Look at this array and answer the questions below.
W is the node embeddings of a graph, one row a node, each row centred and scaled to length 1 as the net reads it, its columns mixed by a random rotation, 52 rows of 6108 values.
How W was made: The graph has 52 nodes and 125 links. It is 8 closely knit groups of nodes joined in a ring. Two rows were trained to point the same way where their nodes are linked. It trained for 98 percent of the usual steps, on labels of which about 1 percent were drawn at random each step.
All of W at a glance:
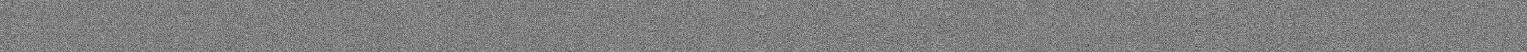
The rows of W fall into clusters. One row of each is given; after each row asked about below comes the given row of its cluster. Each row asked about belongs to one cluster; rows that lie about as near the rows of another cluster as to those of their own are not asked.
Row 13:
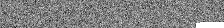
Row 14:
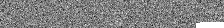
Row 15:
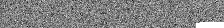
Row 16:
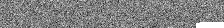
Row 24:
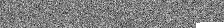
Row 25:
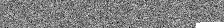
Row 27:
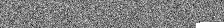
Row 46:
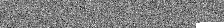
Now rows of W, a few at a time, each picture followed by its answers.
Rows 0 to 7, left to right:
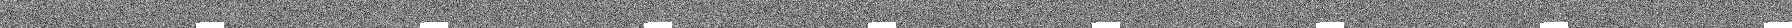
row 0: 46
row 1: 13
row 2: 14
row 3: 16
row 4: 46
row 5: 14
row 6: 14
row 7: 46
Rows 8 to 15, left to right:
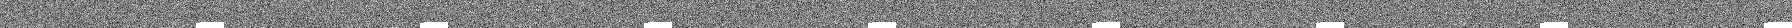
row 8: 25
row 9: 25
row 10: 27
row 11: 13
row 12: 14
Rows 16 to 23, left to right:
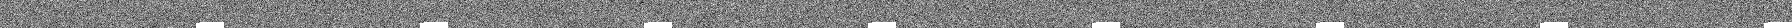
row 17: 15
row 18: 24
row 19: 27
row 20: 24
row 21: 13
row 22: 24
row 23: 14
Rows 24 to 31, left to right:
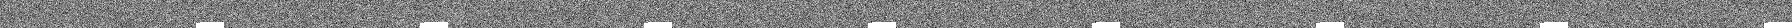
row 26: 13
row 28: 27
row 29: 13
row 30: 46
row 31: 24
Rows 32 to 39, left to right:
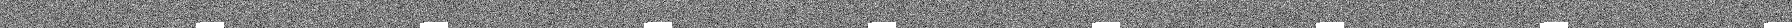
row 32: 25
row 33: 27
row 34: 15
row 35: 46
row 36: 15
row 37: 16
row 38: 14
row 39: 27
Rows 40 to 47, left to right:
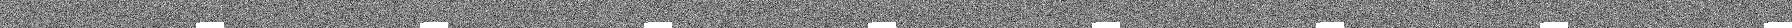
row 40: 16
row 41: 15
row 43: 16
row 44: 46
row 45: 25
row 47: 27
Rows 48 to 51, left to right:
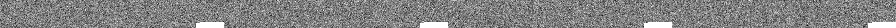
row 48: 13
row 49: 13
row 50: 46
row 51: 14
